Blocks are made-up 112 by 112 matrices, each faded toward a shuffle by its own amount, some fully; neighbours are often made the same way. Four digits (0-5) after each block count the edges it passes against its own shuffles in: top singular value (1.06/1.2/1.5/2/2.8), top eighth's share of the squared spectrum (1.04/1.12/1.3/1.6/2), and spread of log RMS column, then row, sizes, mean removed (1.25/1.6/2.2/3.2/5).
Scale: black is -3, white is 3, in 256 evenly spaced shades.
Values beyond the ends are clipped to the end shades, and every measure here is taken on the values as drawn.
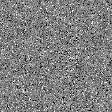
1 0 2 0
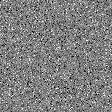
0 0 0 0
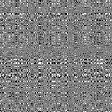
5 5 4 4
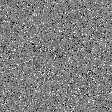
2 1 0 0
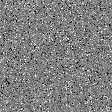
1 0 0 0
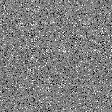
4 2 1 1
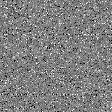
3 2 1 1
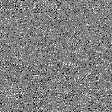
4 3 1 2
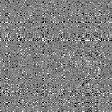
5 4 3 3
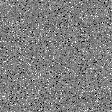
3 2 0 1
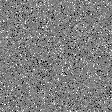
0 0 0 0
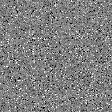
3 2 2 1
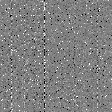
4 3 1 0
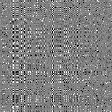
5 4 4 3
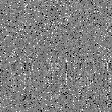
4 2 1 1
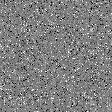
3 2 0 0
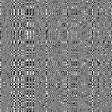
5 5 4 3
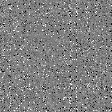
2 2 2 2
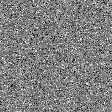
0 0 0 0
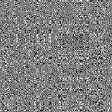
5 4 3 3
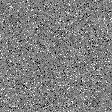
2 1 0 0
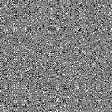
4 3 2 2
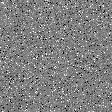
0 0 0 0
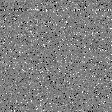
3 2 0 1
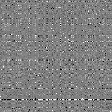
5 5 2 3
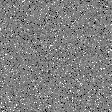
0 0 0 0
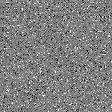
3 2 0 0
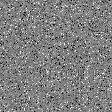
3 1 0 0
